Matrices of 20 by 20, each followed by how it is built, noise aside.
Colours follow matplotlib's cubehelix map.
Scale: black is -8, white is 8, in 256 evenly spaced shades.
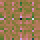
low rank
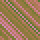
Toeplitz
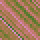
Toeplitz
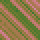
Toeplitz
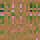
low rank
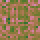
low rank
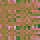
low rank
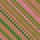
Toeplitz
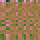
low rank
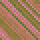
Toeplitz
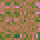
low rank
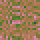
low rank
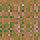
low rank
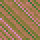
Toeplitz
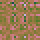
low rank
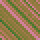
Toeplitz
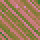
Toeplitz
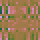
low rank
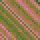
Toeplitz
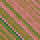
Toeplitz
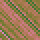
Toeplitz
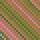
Toeplitz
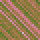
Toeplitz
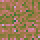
low rank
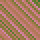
Toeplitz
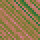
Toeplitz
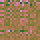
low rank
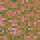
low rank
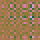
low rank
